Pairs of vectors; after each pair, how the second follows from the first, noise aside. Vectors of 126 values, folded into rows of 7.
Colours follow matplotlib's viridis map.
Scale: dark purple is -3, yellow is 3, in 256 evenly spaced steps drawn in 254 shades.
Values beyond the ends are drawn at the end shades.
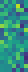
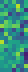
copied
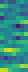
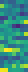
copied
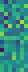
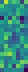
shuffled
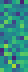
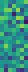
reversed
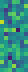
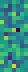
copied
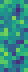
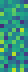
shuffled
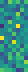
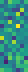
copied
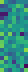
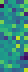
reversed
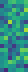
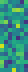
shuffled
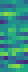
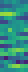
copied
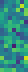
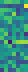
shuffled
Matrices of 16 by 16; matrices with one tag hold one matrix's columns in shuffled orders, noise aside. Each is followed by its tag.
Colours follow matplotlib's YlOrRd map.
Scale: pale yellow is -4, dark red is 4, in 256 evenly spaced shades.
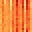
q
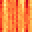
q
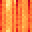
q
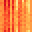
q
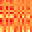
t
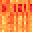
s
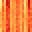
q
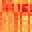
s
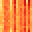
q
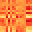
t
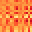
t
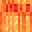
s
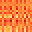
t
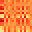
t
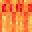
s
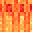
s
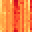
q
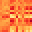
t
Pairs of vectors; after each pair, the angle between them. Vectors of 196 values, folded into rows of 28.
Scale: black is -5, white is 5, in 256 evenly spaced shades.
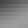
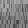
partly opposed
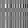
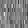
partly aligned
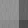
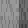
nearly parallel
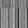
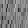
orthogonal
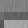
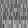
partly aligned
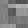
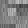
nearly opposite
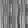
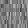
orthogonal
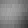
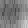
nearly opposite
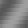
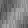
nearly parallel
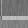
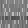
partly opposed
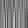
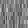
partly opposed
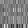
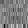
nearly opposite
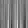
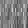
partly opposed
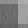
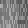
partly opposed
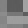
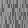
orthogonal
